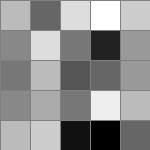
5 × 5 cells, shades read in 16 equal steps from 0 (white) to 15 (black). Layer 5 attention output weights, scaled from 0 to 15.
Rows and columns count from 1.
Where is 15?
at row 5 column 4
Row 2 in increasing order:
2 6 7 8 13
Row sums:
18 36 37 25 45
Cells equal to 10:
1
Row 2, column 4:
13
